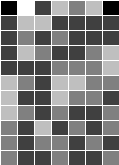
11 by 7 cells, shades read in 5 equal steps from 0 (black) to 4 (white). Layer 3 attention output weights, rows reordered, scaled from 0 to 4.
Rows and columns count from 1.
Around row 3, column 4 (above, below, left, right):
1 1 1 1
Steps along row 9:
down up down up down up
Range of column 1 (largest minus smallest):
3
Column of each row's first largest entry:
2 2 2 2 7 1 1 1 3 1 1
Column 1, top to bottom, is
0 1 1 1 1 3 3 3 2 2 2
